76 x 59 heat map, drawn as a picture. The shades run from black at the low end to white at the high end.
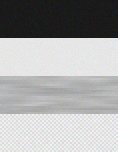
The table splits into 4 rows of 1 panel. Panel 1,1: very low, flat. Panel 2,1: very high, flat. Panel 3,1: high, streaked across, faint in contrast. Panel 4,1: very high, checkered, faint in contrast.
